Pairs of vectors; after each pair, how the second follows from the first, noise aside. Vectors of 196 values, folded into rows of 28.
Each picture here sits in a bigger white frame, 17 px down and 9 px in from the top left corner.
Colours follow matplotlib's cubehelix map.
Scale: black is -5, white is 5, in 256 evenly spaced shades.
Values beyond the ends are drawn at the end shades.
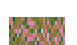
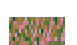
sign-scrambled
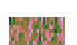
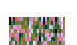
scaled up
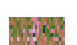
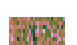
sign-scrambled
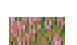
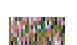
scaled up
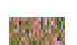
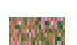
sign-scrambled
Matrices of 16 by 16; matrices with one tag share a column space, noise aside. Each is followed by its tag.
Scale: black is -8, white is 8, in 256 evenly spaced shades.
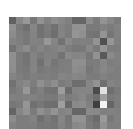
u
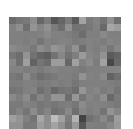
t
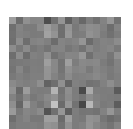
u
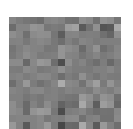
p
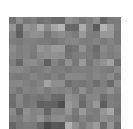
p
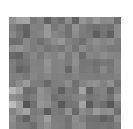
u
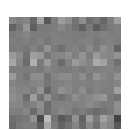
t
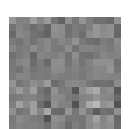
u
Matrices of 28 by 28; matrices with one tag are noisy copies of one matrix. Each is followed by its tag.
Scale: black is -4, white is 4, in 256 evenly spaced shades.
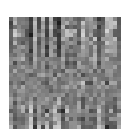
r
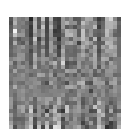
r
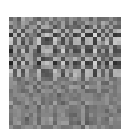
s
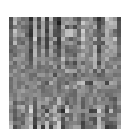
r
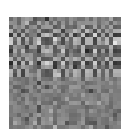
s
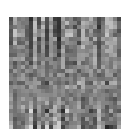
r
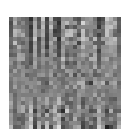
r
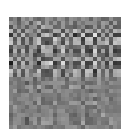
s
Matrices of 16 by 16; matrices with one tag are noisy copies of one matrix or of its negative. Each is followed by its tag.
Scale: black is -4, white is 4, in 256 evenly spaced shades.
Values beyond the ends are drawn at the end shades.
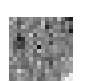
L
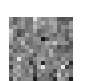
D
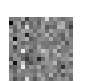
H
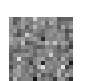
D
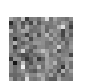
H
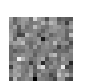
D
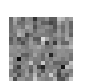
D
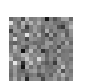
H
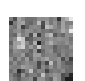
L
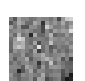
L
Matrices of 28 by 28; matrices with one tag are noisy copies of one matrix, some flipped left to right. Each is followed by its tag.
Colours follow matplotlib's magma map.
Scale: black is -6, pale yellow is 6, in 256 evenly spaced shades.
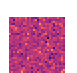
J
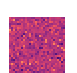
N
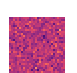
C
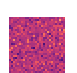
N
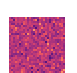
J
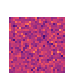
C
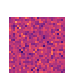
C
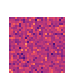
J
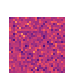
C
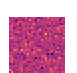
J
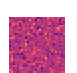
J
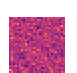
J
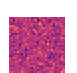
J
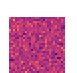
N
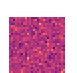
J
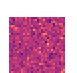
J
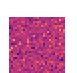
N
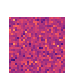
N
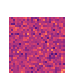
J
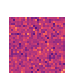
J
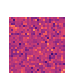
J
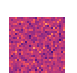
C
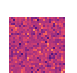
J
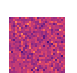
C
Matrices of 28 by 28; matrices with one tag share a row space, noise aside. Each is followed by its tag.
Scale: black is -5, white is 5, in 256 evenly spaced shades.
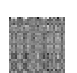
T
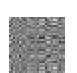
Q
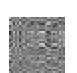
Q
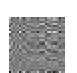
Q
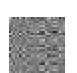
Q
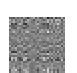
T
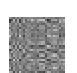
Q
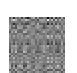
T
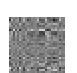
Q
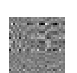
Q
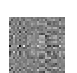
Q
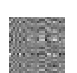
Q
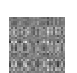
T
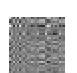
Q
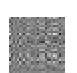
Q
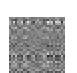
T
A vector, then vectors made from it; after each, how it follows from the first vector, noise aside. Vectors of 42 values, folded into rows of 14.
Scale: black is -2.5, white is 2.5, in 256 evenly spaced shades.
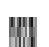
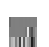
partly zeroed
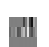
partly zeroed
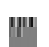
partly zeroed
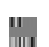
partly zeroed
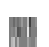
partly zeroed
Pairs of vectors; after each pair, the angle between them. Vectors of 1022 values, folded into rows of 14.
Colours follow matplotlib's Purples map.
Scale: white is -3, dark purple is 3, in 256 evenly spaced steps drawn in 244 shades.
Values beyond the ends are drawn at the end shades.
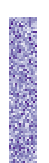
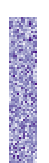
partly aligned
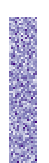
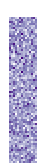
nearly opposite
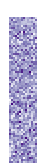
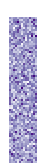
orthogonal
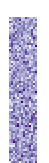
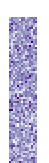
nearly opposite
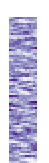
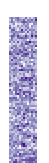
partly opposed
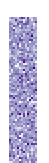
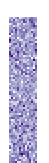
partly opposed
